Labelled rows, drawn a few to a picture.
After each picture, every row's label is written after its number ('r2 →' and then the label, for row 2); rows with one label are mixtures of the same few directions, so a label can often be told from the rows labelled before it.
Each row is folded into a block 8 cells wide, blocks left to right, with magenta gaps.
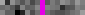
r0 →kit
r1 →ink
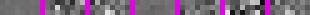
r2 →kit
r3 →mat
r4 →kit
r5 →ink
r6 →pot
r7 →pot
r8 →kit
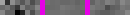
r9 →kit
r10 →ink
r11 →ink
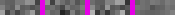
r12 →pot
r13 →kit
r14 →pot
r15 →ink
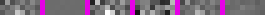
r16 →kit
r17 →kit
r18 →kit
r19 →pot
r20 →kit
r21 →ink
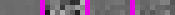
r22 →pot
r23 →pot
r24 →pot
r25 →pot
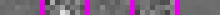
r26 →ink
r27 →kit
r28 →mat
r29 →pot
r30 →ink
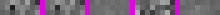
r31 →mat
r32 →mat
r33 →kit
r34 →pot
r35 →ink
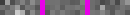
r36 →kit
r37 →pot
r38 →mat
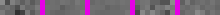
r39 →kit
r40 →ink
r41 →ink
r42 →pot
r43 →kit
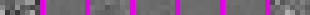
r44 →pot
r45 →kit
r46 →ink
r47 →pot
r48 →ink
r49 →mat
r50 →kit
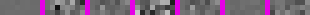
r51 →ink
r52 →mat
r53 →mat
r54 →pot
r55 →mat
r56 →pot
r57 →pot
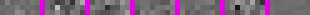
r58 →kit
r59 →mat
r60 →ink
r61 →pot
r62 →pot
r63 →mat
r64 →pot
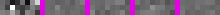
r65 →mat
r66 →mat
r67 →pot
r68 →ink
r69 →pot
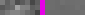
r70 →ink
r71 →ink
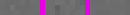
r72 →mat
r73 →mat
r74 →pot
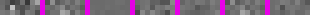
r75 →mat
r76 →kit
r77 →pot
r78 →pot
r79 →ink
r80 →kit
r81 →mat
